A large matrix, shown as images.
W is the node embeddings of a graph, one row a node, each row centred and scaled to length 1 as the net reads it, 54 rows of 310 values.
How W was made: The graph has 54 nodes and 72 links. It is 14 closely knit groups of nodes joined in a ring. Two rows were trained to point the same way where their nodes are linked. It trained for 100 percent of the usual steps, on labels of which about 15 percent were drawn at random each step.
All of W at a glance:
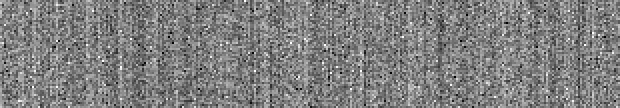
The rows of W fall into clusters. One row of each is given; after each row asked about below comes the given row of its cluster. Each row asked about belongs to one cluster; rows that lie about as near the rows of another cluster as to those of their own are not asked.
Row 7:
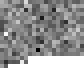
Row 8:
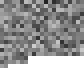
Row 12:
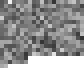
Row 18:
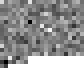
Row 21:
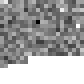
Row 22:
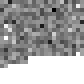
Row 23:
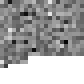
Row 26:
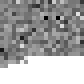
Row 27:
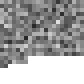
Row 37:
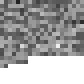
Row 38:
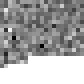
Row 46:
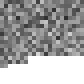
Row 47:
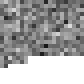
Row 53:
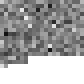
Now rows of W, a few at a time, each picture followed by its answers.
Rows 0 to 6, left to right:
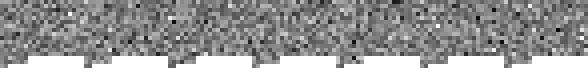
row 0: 53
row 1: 47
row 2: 18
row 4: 47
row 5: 12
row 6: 38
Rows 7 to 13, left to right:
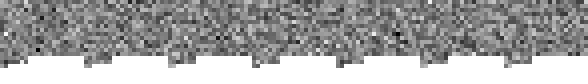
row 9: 26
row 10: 37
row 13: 22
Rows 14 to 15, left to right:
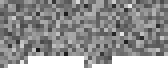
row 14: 46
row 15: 8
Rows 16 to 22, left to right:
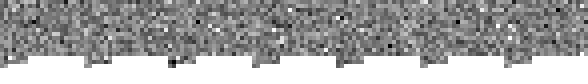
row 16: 38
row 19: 53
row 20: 7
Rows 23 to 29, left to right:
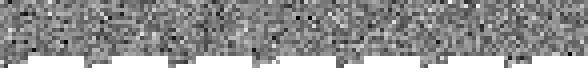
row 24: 37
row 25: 7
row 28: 12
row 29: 8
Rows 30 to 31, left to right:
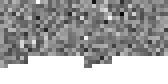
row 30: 53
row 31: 21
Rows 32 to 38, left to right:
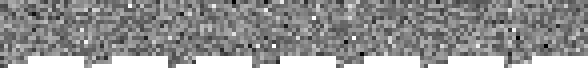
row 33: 26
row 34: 7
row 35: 22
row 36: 18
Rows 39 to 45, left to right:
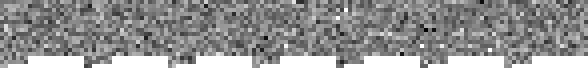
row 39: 26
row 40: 18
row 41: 8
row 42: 12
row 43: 27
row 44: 27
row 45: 46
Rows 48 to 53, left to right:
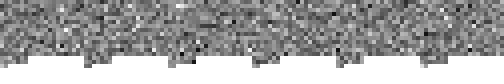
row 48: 12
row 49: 23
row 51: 21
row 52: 46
